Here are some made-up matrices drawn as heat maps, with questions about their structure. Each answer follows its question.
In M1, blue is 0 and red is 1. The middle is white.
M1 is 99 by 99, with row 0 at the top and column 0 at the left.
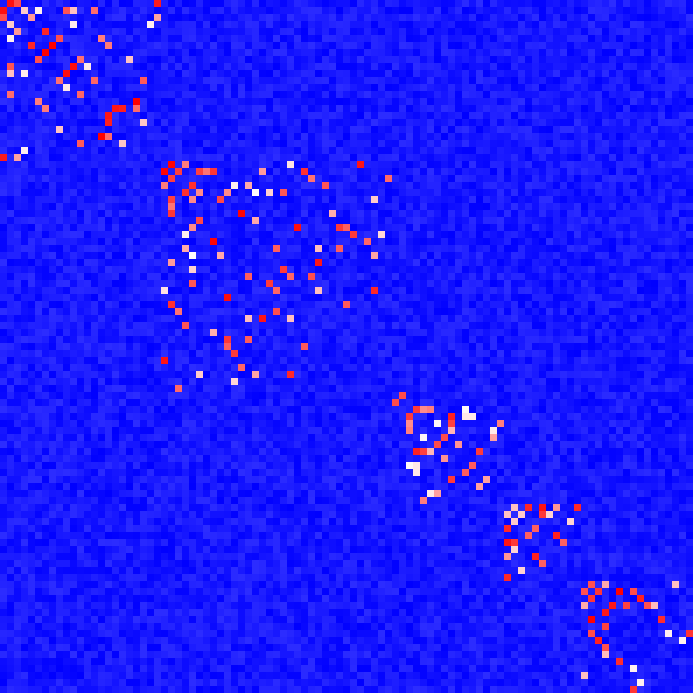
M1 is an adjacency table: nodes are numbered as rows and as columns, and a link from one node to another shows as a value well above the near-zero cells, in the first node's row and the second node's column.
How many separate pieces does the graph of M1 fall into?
6
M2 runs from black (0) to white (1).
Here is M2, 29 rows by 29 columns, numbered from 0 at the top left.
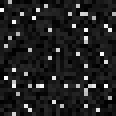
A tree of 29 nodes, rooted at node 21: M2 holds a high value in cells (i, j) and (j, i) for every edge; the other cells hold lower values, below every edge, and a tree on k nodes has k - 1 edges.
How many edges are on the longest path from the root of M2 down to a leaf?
3
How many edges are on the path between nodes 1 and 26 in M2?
3
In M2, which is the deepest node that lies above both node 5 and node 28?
3
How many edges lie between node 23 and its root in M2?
1
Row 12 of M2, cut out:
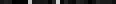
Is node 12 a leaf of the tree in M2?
no
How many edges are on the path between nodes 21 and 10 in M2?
1
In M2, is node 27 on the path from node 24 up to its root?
yes
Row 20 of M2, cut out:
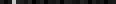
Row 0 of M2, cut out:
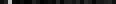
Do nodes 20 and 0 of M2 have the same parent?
no
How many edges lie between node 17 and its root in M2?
2
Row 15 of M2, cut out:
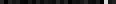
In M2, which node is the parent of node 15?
26
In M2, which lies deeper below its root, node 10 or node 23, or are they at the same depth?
the same depth
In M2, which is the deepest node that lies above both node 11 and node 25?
19
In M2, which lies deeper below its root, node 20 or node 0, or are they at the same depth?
node 0
